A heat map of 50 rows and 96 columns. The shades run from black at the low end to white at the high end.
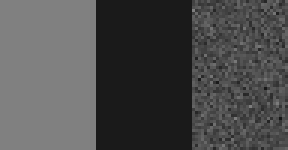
The table splits into one row of 3 panels. Panel 1,1: middling, flat. Panel 1,2: very low, flat. Panel 1,3: low, fine-grained.
